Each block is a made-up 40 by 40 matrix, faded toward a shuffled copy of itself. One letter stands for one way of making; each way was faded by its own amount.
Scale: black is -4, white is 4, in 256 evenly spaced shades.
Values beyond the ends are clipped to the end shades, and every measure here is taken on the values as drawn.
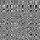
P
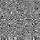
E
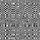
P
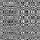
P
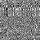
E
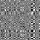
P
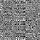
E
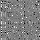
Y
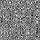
E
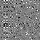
Y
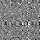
E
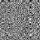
E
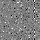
Y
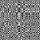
P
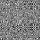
E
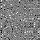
Y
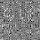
E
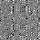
Y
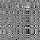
P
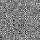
E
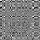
P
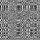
P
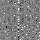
Y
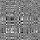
P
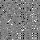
Y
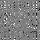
Y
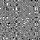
Y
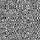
E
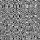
E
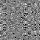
E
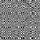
P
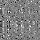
Y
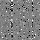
Y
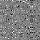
Y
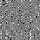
Y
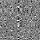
E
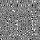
Y
